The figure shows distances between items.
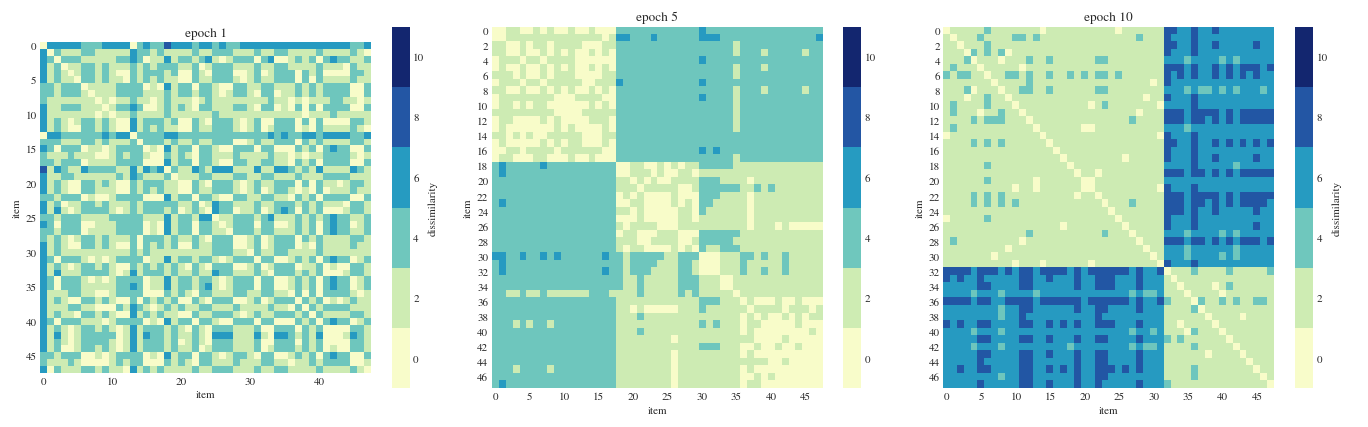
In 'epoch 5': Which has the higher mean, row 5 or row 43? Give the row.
5
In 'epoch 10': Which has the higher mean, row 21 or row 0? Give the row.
0
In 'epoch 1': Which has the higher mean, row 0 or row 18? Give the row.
0
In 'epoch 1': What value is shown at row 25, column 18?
6
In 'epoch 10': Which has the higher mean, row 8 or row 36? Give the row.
36
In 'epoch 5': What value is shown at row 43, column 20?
2
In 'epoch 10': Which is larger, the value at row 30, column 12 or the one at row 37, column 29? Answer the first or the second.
the second
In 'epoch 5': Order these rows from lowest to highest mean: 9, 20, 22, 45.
45, 22, 20, 9
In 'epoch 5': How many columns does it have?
48
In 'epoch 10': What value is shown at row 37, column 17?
6
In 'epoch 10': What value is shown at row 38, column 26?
6
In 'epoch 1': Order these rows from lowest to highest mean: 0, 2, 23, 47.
47, 23, 2, 0
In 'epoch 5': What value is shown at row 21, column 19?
2
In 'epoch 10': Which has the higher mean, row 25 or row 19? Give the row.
19
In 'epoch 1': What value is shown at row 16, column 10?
2
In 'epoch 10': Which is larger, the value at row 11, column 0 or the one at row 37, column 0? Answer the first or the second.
the second
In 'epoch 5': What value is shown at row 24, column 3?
4
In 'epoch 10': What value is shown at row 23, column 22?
2
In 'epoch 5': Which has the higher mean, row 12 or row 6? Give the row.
6
